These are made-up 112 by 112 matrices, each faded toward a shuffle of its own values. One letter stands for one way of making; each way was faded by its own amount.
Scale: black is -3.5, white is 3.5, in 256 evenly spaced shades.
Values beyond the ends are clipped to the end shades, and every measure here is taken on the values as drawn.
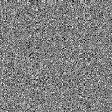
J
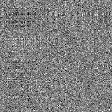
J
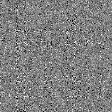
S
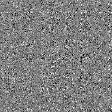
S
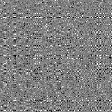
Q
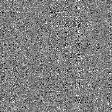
S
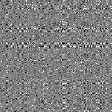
Q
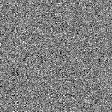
J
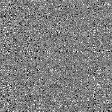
S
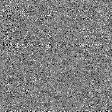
S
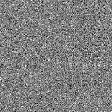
J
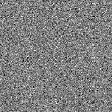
J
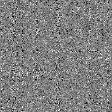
S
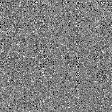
S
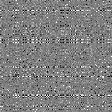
Q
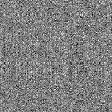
J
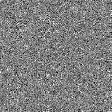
J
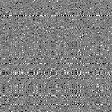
Q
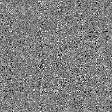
S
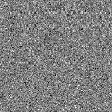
J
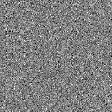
J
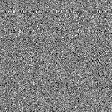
J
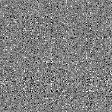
S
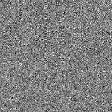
J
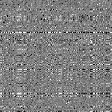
Q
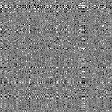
Q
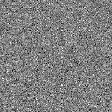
J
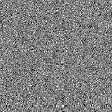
J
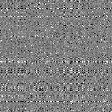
Q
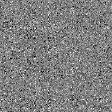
S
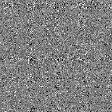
S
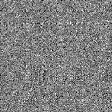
J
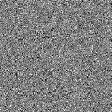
J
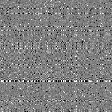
Q
